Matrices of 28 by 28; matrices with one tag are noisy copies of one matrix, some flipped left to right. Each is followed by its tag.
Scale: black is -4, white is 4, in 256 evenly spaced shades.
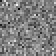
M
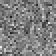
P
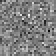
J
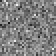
M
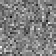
P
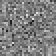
J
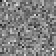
M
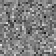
P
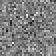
J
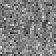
P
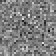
J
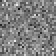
M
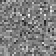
J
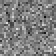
P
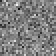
M
